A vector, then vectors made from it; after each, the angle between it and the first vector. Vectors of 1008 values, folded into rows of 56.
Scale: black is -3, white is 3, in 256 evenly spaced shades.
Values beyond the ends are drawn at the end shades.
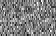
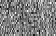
orthogonal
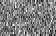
partly opposed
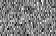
nearly parallel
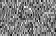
partly opposed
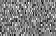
partly opposed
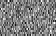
partly aligned
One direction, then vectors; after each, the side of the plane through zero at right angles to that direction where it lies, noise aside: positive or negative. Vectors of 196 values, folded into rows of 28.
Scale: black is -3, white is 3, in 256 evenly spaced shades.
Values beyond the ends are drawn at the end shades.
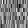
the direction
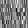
negative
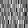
negative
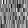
positive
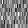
positive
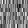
positive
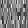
negative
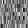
positive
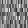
negative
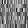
negative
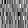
negative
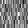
positive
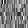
negative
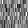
positive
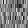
positive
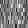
negative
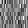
negative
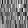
negative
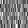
positive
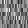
negative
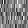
negative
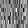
positive
